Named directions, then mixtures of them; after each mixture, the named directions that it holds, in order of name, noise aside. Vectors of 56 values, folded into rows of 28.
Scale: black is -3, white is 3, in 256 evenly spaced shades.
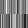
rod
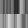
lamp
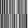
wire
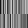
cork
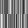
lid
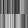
cork, lamp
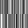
lid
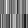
rod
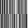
wire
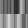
lamp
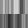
lamp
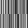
wire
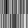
lid, rod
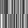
lid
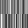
lid, rod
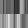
lamp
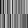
cork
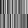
cork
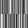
lid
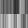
lamp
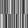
lid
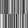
lid
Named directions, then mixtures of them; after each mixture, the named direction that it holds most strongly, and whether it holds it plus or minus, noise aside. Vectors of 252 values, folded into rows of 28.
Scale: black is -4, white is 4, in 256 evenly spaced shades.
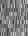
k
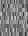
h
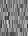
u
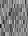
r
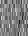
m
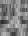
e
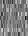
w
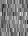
h, plus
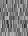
u, minus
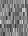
r, plus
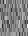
m, minus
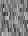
u, minus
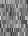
w, minus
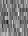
u, minus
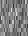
r, minus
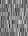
m, minus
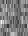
e, minus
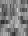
e, plus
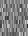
u, plus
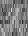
r, minus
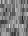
e, plus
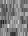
e, plus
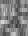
e, minus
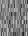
k, minus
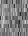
m, plus
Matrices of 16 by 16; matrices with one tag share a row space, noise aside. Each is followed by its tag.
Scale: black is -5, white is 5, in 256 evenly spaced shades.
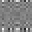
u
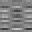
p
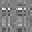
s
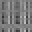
u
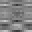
p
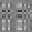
s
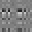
s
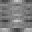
p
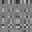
u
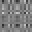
u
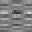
p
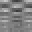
p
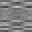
p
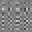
u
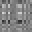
s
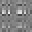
s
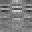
p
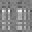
s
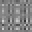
u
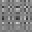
u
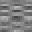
p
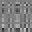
u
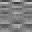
p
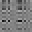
s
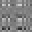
s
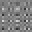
u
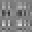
s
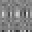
u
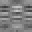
p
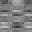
p
